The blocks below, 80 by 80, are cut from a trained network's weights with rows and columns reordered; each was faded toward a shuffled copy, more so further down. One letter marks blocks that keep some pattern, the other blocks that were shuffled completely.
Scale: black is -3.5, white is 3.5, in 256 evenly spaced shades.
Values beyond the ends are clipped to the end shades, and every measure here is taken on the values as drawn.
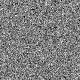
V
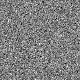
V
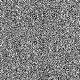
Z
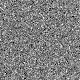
V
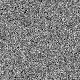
V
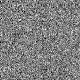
Z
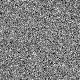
V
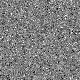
V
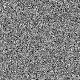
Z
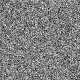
V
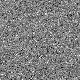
V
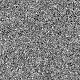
V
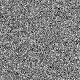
V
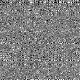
Z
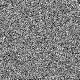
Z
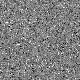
V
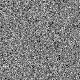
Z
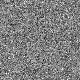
V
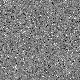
V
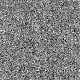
Z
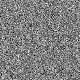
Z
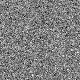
V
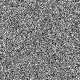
V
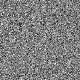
Z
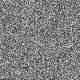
V
